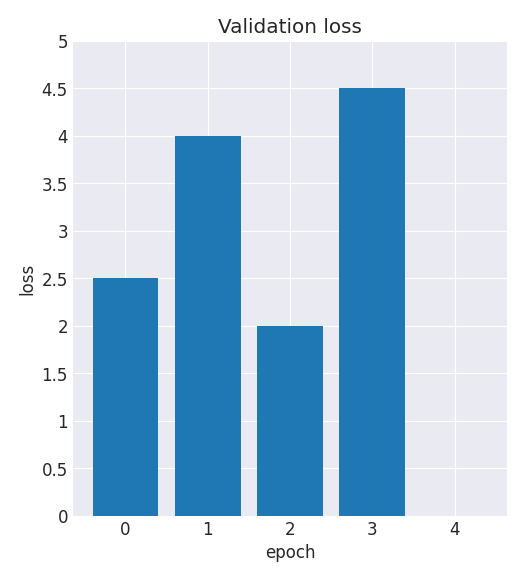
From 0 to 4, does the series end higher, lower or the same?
lower
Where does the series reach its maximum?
3
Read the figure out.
Title: Validation loss
x-axis: epoch, ticks 0 1 2 3 4
y-axis: loss, ticks 0 0.5 1 1.5 2 2.5 3 3.5 4 4.5 5
Values:
2.5 4 2 4.5 0
